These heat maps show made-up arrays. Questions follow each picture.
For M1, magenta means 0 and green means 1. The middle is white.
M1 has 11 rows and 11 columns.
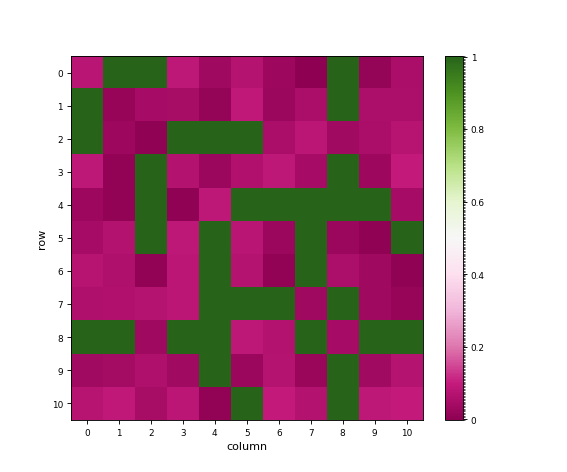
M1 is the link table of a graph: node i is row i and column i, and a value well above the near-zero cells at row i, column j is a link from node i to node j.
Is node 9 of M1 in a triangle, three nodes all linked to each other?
yes
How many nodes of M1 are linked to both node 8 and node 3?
0
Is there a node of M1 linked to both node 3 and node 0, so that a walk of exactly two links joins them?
yes
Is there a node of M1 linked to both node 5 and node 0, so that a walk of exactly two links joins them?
yes
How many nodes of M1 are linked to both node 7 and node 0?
1
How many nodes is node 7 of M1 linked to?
4
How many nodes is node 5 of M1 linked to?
4
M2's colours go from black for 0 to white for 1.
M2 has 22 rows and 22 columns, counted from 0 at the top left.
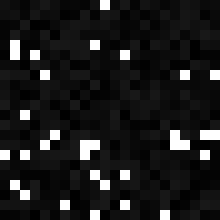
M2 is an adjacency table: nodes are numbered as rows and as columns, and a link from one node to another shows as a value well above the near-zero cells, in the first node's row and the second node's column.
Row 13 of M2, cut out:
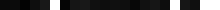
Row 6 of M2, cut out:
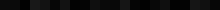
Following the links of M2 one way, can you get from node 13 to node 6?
yes
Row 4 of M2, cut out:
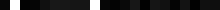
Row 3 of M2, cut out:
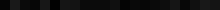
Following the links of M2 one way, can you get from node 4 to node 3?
no
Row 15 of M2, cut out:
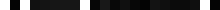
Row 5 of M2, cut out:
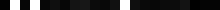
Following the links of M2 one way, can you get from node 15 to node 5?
no
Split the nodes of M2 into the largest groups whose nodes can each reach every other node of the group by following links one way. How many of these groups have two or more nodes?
0
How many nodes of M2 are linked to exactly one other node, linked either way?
5
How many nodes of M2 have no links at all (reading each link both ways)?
0
